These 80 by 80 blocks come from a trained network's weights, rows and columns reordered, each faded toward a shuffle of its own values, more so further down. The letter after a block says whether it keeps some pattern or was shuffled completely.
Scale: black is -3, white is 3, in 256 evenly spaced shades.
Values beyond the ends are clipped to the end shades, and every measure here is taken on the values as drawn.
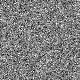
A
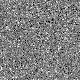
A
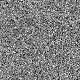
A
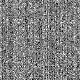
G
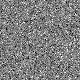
A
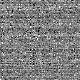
G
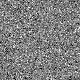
A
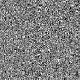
G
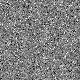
A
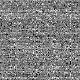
G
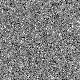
A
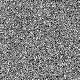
A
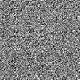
G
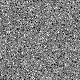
A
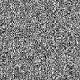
G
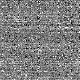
G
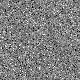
A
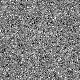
A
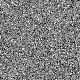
A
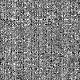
G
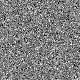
A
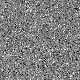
A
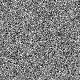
A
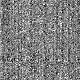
G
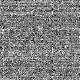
G
